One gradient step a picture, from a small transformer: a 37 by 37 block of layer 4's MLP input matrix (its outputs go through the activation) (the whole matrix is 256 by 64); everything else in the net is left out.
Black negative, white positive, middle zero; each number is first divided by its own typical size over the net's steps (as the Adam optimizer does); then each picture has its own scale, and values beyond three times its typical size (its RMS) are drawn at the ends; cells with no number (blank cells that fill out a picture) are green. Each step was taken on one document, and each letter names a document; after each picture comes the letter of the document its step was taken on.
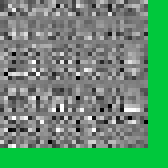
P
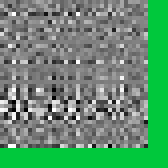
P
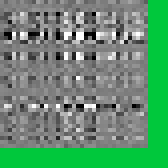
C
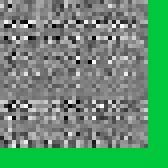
P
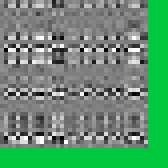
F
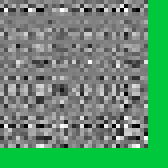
F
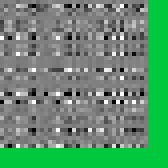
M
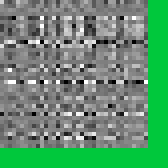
C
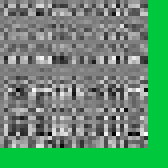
F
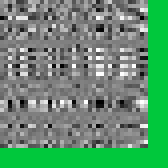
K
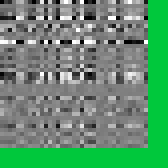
C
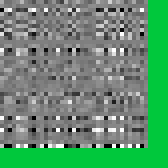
M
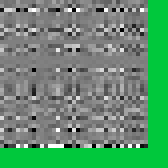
M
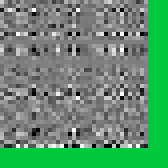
M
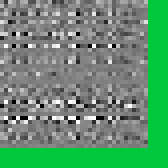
P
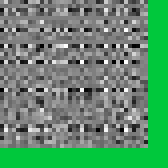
F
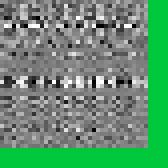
C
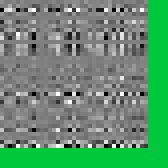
M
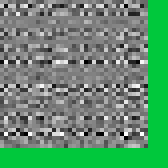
F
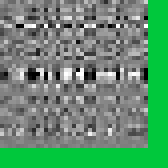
C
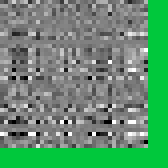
P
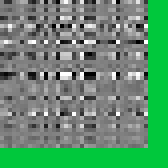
C
